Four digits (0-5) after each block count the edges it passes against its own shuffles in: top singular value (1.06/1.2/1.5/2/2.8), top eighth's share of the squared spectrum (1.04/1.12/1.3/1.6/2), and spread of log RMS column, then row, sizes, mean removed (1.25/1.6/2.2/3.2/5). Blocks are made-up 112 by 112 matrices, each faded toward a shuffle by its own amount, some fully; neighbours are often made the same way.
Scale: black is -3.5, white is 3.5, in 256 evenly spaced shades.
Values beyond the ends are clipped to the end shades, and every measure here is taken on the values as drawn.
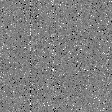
2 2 2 0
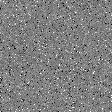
0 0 1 0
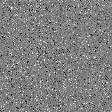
0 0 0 0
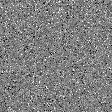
0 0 0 0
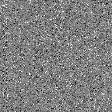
1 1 2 0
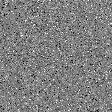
0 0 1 0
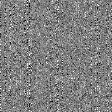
2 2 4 0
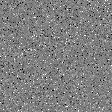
0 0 0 0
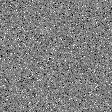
0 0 0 0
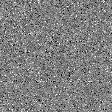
0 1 0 2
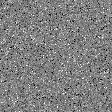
0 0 0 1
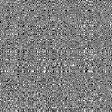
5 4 3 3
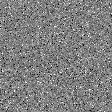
2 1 0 0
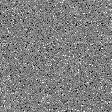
3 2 0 1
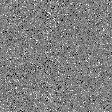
1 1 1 0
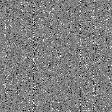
2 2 3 0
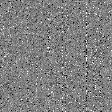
2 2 3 0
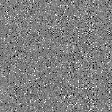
4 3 2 1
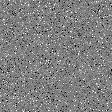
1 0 0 0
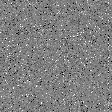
2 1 0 0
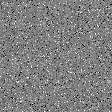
1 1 0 0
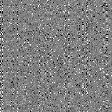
4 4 3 2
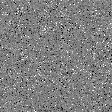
3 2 1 0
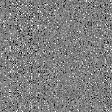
4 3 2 1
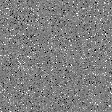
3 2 1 0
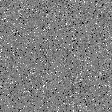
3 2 1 0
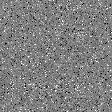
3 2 1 0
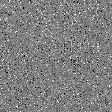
3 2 1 0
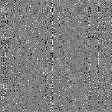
4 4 3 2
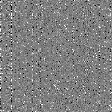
4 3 3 1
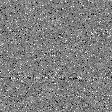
1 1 0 1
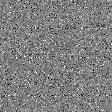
1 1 0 2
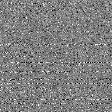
2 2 0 3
